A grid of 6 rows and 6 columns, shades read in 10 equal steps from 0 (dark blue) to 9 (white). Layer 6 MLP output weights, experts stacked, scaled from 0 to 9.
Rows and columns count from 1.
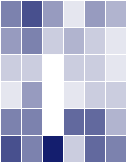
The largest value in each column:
8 7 9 8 7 8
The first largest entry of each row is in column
4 6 3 3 3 4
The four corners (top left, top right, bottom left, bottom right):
4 6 2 4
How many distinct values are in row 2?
5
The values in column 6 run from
4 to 8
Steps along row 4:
down up down down same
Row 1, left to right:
4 2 5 8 5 6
